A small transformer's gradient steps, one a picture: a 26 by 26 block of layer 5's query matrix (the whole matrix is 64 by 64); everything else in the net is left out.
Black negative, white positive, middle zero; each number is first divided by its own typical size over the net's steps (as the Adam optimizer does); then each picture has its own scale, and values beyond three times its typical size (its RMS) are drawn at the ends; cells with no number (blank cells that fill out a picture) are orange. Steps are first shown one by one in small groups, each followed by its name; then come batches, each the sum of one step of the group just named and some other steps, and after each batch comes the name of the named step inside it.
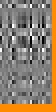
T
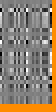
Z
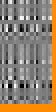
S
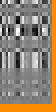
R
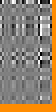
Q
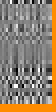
S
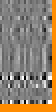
T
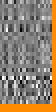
S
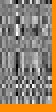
R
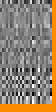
Z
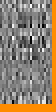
T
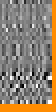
S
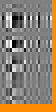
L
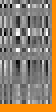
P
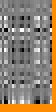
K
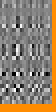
P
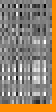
K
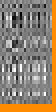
L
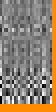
K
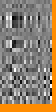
L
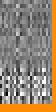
P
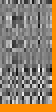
L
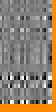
K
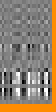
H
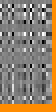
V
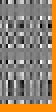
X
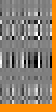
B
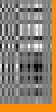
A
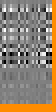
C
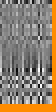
B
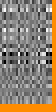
C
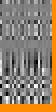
B
